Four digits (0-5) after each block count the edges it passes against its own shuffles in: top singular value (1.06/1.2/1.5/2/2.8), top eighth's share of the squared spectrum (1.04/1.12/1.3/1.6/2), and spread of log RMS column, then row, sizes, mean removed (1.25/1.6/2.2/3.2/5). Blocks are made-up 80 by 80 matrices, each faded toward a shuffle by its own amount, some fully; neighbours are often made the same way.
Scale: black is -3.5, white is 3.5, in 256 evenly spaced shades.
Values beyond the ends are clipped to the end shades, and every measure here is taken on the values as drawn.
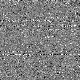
2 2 0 3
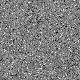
0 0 0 0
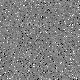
2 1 0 0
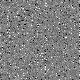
1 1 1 0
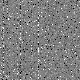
2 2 2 0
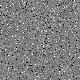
0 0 0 0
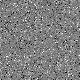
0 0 1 0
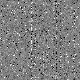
2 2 2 0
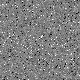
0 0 0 0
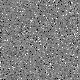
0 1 1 0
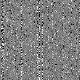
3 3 3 0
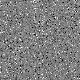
0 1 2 0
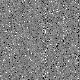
1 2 2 0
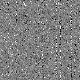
2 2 2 0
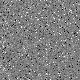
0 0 0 0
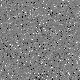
1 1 0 0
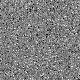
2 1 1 0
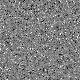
0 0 0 0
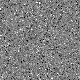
1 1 0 0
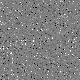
1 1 0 0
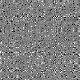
4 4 2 2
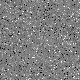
1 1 0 0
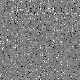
3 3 1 1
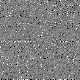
3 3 0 2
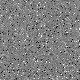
2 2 0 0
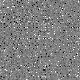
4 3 1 1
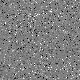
1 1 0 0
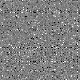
4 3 1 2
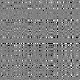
5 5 3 4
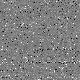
3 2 0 1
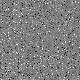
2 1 0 1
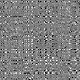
4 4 3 3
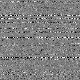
3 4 0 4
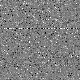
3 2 0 1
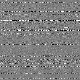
3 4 0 4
